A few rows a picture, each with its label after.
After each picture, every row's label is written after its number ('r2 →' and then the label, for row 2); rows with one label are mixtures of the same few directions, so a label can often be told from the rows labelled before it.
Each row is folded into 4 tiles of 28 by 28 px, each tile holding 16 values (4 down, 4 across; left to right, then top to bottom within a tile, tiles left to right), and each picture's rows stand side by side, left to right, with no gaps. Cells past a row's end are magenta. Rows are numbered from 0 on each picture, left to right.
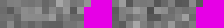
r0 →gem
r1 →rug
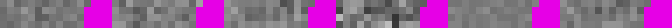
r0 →rug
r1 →rug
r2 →gem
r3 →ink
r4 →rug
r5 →gem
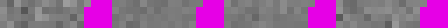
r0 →rug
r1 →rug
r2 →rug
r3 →ink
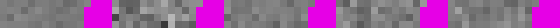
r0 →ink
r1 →ink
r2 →ink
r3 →rug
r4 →gem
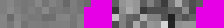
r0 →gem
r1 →ink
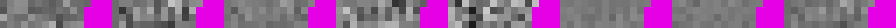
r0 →ink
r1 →gem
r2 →gem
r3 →gem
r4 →rug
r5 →gem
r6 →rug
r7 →gem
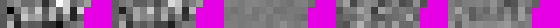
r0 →gem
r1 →gem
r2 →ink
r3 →rug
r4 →gem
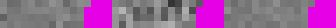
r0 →ink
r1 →gem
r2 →ink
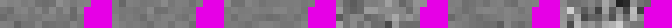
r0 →gem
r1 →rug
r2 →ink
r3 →ink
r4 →ink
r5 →gem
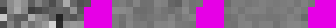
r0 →ink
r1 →gem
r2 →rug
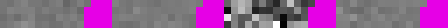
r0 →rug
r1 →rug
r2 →ink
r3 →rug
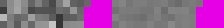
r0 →ink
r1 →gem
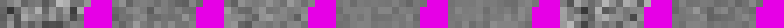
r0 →gem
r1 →rug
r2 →rug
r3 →rug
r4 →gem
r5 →rug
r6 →rug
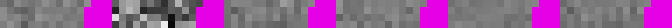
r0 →rug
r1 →ink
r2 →gem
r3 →ink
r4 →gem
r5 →gem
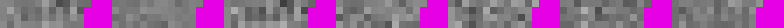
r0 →gem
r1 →ink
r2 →gem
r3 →ink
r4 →rug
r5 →rug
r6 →gem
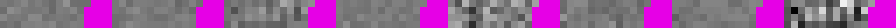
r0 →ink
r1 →rug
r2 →gem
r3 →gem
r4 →rug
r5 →ink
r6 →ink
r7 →gem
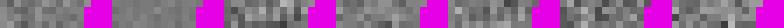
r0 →rug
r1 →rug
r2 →gem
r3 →ink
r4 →gem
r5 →rug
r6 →ink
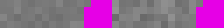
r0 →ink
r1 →ink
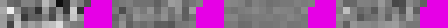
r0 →gem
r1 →gem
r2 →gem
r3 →gem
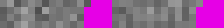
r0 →rug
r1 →gem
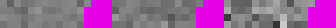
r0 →rug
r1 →ink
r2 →ink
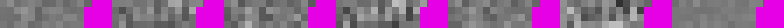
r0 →rug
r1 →gem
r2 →rug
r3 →gem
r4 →rug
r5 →gem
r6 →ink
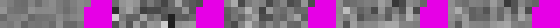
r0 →ink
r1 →ink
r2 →rug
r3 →gem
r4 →gem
